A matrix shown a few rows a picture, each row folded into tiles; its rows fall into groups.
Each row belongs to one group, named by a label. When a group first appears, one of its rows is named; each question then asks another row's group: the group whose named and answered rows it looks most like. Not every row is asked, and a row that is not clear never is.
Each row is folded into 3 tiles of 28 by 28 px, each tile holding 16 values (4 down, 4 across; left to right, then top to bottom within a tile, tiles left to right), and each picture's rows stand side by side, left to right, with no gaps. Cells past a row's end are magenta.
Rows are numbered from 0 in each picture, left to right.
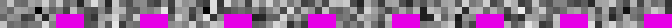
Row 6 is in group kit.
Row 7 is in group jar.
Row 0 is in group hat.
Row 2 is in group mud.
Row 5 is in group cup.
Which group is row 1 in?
kit
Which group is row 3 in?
cup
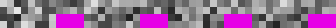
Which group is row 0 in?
kit
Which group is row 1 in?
hat
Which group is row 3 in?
hat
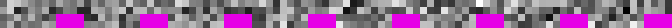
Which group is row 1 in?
cup
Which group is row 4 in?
hat
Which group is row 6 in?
hat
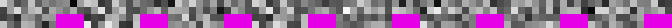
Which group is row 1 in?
kit
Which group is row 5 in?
cup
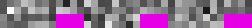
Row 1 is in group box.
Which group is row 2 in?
mud
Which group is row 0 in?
jar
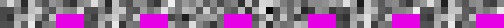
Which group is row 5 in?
kit
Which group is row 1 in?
kit
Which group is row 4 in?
kit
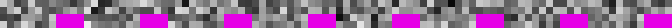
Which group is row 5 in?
mud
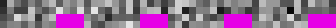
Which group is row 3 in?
mud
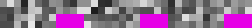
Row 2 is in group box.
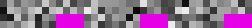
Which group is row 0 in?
cup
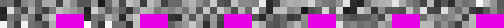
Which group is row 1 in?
box
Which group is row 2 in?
cup
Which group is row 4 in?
hat
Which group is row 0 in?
box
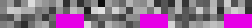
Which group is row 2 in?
jar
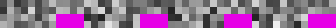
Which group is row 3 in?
box
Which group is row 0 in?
box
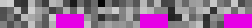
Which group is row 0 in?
kit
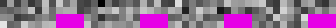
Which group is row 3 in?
kit
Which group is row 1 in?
jar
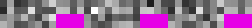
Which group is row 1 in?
jar
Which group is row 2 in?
box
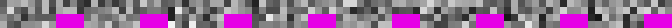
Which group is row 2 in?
box
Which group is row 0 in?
jar
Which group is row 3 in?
box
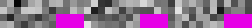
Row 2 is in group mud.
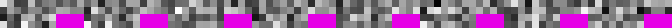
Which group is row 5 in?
cup
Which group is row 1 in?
box
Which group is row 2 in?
jar
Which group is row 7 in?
mud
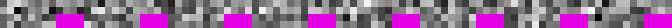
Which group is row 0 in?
mud
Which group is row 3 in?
jar
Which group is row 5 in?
kit
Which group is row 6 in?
kit
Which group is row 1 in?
cup
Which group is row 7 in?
hat
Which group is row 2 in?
box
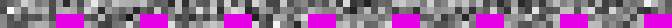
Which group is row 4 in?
mud
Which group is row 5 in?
hat
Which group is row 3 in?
box
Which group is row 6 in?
box
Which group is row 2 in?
jar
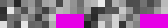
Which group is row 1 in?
kit
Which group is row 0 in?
box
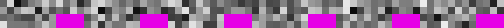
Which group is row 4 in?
mud
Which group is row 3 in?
box
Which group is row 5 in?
cup
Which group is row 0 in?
hat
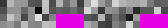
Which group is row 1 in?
hat
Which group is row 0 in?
mud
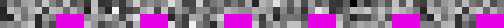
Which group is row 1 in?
box
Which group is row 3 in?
jar
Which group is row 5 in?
cup
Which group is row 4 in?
jar
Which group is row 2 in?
box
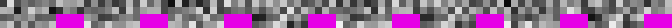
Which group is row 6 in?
jar
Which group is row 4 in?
jar
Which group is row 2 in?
mud
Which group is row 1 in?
jar
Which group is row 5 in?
cup
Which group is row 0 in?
mud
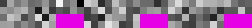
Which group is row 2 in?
hat
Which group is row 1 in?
kit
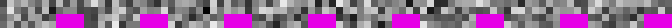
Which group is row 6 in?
cup
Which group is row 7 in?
hat
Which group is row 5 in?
hat
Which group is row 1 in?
kit
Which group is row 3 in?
hat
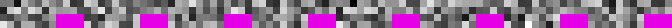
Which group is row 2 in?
jar
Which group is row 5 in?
hat
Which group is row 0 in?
cup
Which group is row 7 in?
kit
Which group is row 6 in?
box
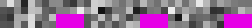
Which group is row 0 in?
kit
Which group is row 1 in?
mud
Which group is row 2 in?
hat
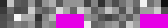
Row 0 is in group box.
